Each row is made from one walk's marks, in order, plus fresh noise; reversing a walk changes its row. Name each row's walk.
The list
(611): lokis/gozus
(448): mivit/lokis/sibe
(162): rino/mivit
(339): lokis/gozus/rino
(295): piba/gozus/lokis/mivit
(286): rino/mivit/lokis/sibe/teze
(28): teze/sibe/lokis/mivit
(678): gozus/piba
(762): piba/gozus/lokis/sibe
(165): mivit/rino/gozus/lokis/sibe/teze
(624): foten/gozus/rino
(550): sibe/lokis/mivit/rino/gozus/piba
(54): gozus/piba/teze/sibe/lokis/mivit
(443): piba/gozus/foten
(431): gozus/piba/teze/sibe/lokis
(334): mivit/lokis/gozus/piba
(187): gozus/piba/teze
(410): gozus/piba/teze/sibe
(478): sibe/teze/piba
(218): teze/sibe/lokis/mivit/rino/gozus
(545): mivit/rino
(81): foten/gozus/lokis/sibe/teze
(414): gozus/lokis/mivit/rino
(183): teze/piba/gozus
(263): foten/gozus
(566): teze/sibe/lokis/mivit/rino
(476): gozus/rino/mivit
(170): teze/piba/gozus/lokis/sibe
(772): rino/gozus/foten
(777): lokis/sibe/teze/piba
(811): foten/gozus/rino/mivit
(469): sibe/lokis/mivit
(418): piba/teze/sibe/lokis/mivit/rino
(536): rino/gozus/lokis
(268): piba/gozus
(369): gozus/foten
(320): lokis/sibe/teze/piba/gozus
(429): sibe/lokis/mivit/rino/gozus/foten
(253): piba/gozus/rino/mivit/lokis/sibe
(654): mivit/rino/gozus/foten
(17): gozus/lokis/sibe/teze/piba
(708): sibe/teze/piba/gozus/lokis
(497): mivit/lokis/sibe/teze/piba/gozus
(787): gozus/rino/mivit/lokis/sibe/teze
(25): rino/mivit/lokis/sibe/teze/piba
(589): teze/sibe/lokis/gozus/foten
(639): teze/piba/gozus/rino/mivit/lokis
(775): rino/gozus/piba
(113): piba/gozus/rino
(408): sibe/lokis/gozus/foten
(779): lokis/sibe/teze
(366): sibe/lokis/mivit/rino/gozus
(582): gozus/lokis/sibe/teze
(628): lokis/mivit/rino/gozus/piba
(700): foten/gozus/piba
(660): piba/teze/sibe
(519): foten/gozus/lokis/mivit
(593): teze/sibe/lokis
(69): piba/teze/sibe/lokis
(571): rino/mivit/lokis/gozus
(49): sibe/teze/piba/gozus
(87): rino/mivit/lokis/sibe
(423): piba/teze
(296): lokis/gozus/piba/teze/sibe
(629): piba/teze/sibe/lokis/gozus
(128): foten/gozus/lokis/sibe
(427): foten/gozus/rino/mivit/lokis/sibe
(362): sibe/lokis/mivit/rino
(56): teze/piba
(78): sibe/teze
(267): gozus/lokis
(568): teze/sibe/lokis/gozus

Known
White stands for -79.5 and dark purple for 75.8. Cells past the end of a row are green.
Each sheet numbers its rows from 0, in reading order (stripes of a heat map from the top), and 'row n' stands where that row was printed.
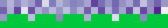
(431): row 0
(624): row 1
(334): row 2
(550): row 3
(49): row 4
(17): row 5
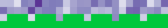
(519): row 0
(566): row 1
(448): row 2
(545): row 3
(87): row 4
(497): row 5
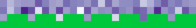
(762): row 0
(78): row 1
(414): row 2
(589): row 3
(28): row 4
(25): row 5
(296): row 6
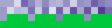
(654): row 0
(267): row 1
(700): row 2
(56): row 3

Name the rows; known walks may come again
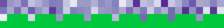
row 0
(366)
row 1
(295)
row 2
(128)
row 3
(165)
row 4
(571)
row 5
(772)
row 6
(25)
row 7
(187)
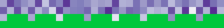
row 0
(550)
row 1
(408)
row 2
(566)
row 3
(69)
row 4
(218)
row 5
(545)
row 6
(678)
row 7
(478)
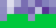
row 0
(87)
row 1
(56)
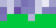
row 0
(286)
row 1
(427)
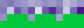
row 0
(296)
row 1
(423)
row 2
(660)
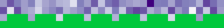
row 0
(78)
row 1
(448)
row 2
(811)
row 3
(429)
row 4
(639)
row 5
(339)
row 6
(414)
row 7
(628)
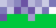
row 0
(775)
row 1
(369)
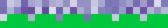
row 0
(268)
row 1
(787)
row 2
(700)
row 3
(536)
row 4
(320)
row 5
(624)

